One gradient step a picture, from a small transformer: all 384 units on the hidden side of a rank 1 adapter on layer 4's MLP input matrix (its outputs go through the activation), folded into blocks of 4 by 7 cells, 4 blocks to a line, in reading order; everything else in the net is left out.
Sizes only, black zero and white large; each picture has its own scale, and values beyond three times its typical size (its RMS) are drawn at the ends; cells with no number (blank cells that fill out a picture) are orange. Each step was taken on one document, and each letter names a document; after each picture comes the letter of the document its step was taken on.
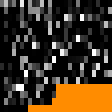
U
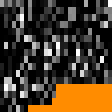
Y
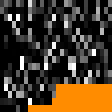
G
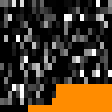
U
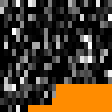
Y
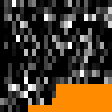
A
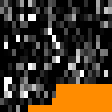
Y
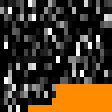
Y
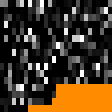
U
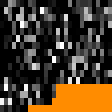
A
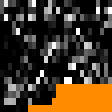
G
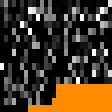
U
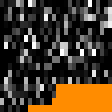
A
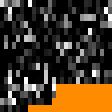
A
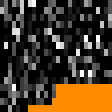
Y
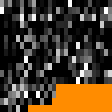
Y
